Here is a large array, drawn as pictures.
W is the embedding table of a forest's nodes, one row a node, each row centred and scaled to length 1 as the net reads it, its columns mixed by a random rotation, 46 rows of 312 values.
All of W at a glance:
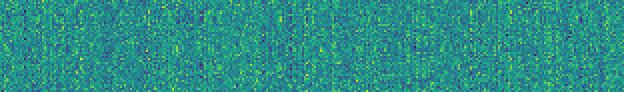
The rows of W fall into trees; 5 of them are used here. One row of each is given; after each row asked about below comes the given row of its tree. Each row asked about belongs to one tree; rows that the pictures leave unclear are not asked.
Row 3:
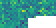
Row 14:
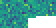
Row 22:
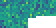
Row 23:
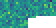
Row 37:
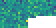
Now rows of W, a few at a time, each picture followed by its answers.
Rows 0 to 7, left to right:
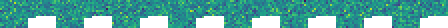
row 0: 3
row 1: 3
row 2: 23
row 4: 23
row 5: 14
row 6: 14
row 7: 22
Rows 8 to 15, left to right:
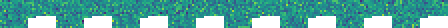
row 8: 14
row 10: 14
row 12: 37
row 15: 23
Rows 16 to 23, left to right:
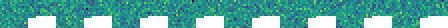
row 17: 23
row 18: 3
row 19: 14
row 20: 3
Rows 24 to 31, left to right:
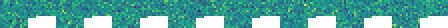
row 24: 23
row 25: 23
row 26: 3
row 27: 23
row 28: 3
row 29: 14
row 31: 37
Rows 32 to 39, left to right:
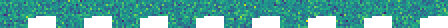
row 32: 14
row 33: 14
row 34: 14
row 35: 3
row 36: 3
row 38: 14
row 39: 23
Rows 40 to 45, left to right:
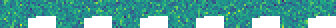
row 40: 23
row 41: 3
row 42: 22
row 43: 22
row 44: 3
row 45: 37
